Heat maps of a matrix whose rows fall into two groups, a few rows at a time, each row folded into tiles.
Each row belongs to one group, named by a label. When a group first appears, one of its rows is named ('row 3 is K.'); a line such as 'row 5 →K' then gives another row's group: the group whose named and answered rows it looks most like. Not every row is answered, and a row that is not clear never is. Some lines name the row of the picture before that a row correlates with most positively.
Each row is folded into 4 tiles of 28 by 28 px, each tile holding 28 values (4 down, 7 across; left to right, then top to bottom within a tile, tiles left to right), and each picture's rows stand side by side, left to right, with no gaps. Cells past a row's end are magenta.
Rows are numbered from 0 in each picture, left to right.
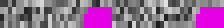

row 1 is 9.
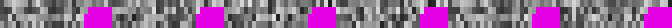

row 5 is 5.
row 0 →5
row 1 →9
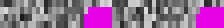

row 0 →9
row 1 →9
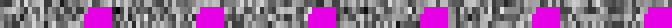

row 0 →9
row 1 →5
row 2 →9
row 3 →5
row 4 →9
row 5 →5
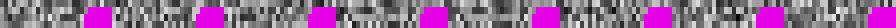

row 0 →9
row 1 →9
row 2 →9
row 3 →5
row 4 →5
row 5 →5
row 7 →9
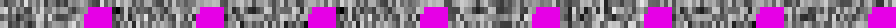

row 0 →9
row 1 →5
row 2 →5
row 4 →5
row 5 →9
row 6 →5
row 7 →9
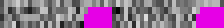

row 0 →5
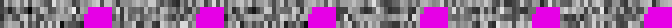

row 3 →5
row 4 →9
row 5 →9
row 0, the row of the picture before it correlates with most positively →0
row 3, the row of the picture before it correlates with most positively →0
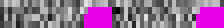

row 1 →5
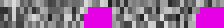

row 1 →9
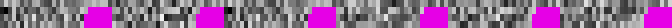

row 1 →9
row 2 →5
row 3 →9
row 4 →9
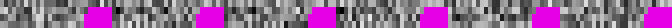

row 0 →9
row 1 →5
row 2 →5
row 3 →5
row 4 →9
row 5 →9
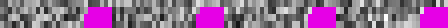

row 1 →5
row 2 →9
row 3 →9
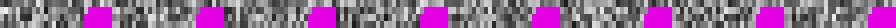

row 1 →9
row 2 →5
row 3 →5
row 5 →9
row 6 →9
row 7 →9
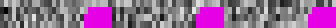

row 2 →9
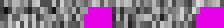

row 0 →5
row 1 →5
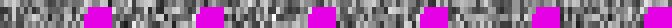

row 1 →9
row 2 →9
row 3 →9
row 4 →5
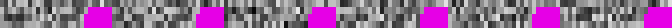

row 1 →9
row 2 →5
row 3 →9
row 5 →9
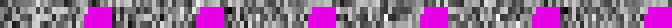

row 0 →9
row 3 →9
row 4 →9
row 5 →5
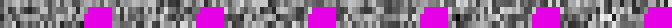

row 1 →9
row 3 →5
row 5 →9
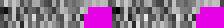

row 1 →5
